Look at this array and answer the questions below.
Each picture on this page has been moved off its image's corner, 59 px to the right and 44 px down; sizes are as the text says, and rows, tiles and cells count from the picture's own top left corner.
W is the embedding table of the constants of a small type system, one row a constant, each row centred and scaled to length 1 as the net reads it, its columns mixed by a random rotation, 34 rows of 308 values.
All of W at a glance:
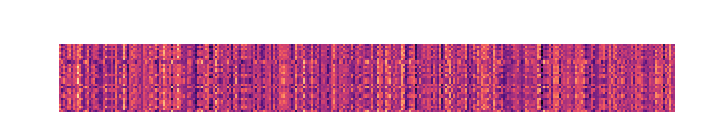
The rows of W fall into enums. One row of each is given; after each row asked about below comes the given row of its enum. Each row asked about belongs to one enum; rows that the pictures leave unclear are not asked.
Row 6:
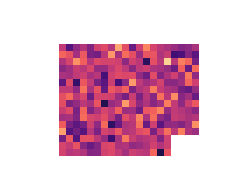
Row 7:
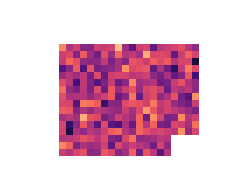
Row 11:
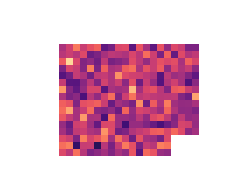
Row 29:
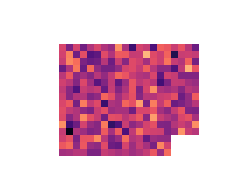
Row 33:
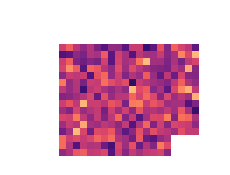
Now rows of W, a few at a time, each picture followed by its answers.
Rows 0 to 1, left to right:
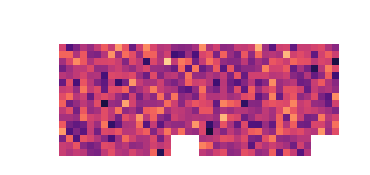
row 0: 6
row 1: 7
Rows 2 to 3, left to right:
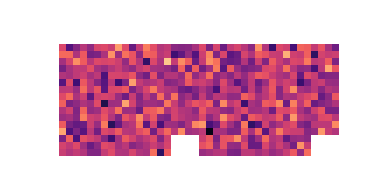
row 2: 6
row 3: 29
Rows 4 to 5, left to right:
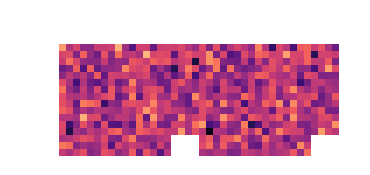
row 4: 7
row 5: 29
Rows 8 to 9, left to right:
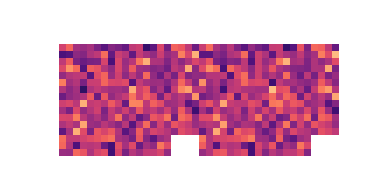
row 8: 33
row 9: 33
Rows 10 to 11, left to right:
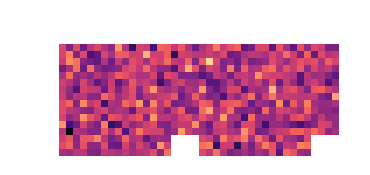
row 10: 29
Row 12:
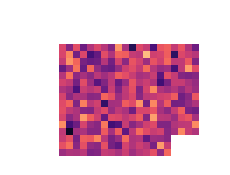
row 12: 29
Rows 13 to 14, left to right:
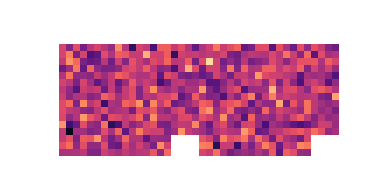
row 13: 29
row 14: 11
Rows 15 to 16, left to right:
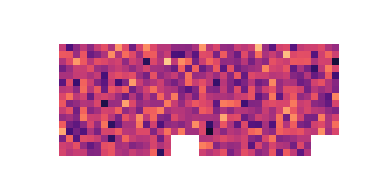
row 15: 6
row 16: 7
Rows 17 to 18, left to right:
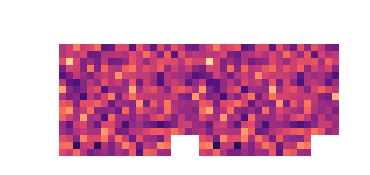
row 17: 11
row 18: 11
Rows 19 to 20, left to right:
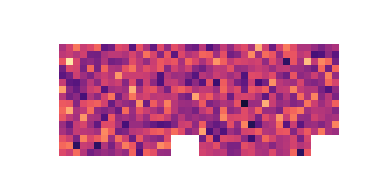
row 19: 11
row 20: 6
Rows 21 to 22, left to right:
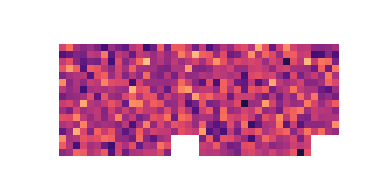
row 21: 33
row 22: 6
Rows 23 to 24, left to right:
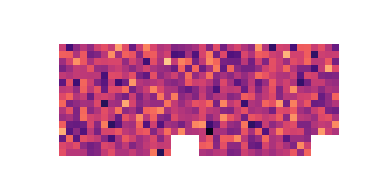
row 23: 6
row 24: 29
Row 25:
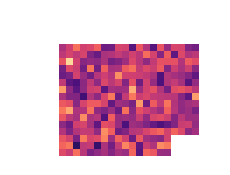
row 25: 11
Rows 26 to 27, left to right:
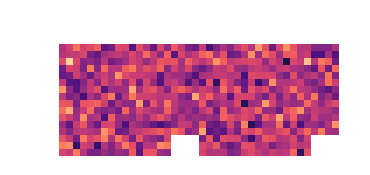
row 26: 11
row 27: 6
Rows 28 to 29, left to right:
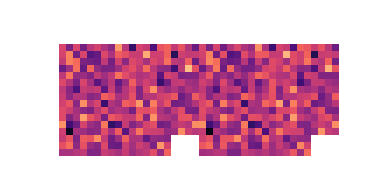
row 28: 29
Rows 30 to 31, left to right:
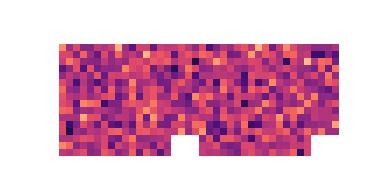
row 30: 7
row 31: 6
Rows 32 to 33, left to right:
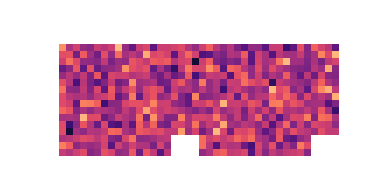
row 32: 7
